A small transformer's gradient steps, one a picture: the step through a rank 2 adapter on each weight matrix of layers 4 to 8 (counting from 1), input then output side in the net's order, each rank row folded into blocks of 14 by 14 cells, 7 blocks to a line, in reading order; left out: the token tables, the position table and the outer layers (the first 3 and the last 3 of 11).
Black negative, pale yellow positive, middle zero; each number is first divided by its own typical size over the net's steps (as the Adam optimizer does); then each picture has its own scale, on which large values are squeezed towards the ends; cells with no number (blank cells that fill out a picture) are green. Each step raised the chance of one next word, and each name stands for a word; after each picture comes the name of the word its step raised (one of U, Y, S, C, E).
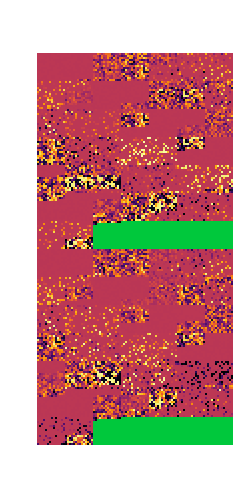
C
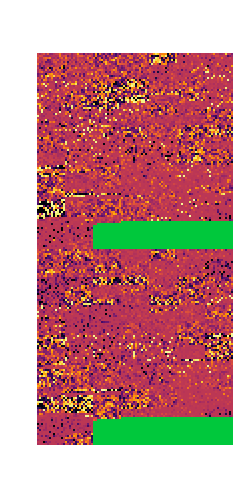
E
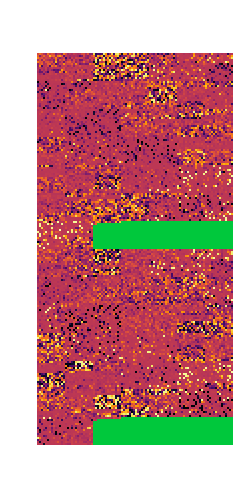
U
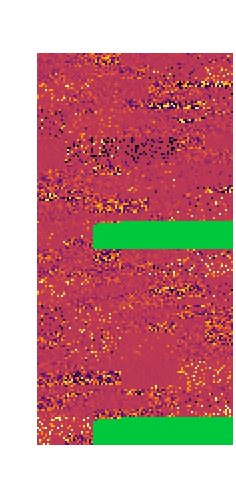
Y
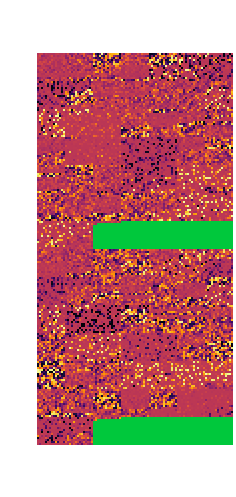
U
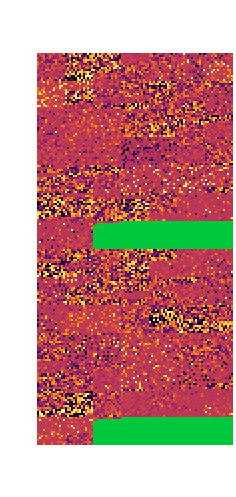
C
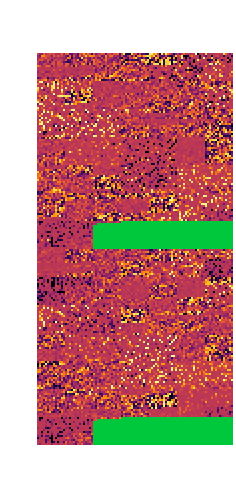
E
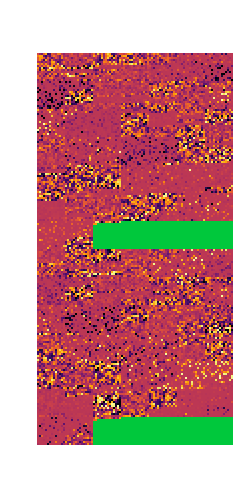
U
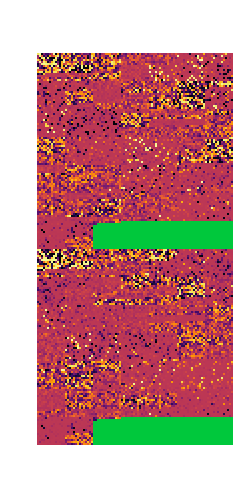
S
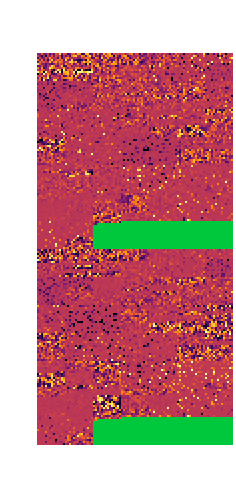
U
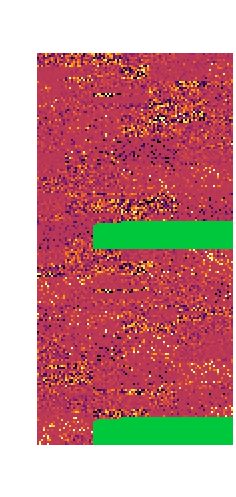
Y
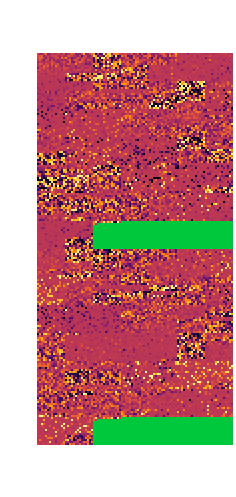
Y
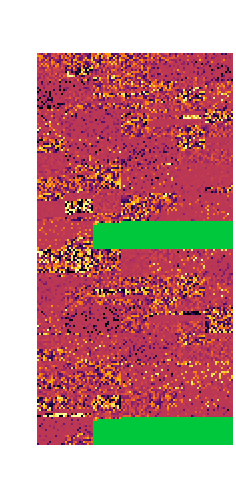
U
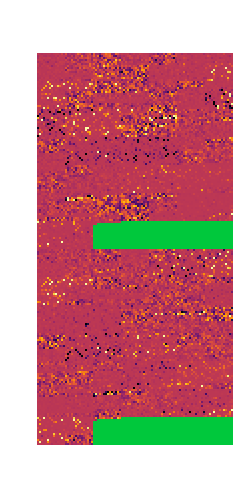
Y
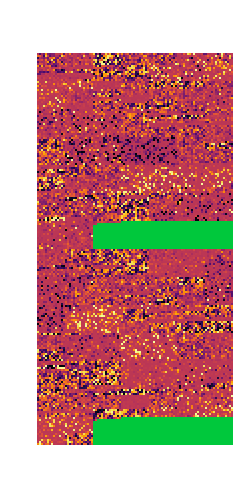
C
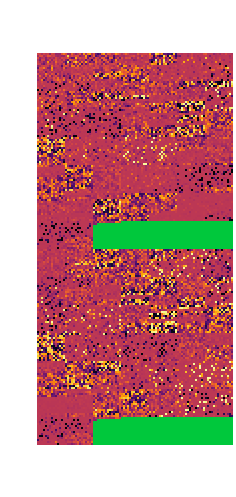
S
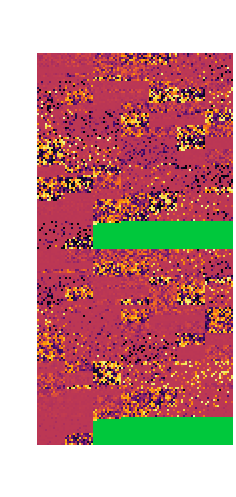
S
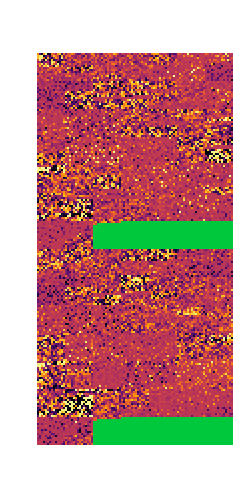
E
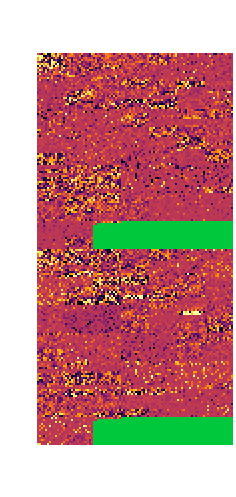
Y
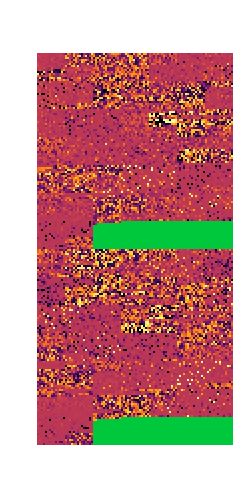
S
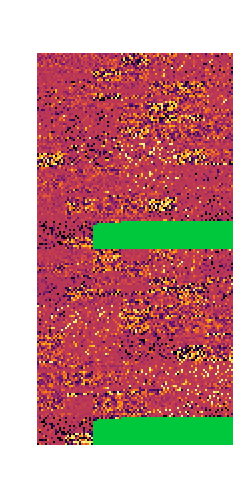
S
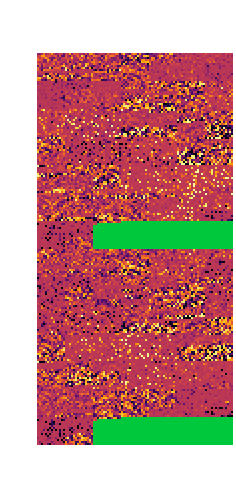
E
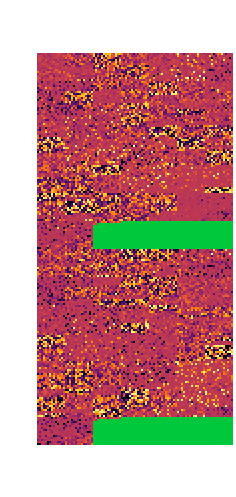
E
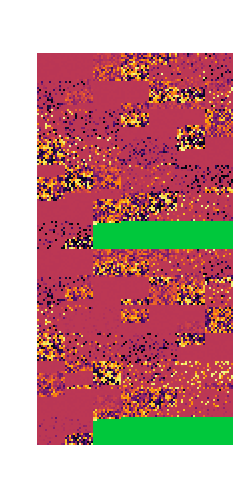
S
